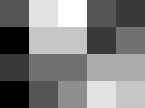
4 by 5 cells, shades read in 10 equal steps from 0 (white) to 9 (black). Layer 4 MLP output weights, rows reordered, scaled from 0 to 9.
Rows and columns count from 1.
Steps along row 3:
down same down same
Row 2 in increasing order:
2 2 5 7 9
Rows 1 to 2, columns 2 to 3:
1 0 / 2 2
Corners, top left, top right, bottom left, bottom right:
6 7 9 2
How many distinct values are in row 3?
3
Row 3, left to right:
7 5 5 3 3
